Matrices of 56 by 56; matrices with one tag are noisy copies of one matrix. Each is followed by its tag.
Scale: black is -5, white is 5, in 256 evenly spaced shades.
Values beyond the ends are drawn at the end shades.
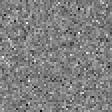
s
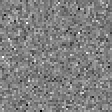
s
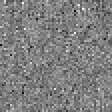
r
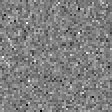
s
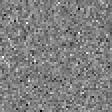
s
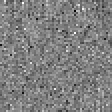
r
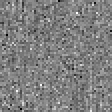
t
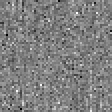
t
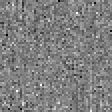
t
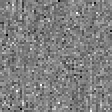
t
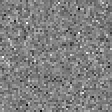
s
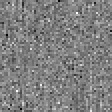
t
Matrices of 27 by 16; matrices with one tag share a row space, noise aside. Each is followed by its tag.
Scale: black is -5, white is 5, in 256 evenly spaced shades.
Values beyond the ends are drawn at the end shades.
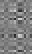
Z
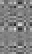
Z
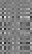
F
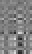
Z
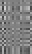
F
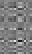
Z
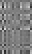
F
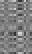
Z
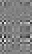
F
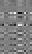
Z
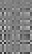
F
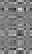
Z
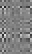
F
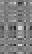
Z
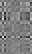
F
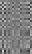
F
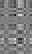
Z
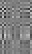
F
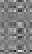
Z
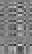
Z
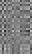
F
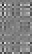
F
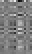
Z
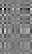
F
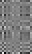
F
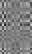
F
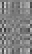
F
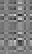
Z
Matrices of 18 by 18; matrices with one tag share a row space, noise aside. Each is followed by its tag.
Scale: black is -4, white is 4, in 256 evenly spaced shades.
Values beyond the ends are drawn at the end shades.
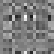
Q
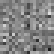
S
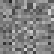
Q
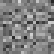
Q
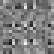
Q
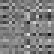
S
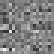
S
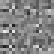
S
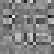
Q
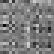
S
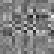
Q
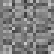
Q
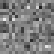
S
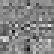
S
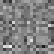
Q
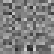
Q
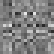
Q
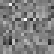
Q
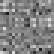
S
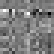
S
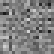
S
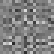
Q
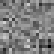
S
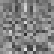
Q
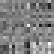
S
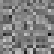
Q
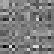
S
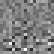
Q
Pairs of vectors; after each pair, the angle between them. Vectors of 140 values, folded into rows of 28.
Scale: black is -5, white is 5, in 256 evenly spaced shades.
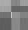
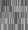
partly opposed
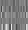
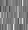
orthogonal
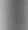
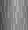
nearly opposite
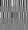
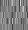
partly aligned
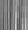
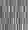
partly aligned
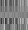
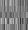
nearly opposite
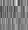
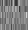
partly opposed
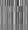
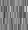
orthogonal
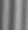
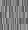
orthogonal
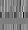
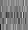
partly aligned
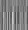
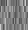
orthogonal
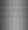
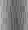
nearly opposite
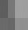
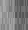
nearly opposite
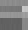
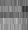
nearly opposite
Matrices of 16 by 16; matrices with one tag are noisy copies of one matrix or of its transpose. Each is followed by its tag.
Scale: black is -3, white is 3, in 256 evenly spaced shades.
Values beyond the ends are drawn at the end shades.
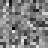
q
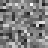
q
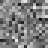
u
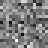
u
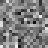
u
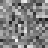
u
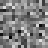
q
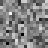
u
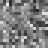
q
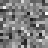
q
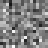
q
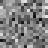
u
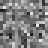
q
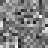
u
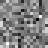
u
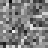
q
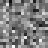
q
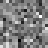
u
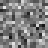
q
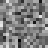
u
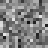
u
